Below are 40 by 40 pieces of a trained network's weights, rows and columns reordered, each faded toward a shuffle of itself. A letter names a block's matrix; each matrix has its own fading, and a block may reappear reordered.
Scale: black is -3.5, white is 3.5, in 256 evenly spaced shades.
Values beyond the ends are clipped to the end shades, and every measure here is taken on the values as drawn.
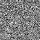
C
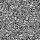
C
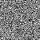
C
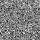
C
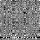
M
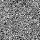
C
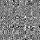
M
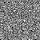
C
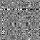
M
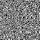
C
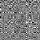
M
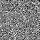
C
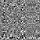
M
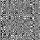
M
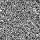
C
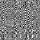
M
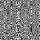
M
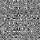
M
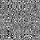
M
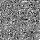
C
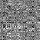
M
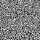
C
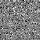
C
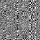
M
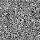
C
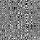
M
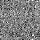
C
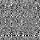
M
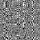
M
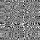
M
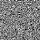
C
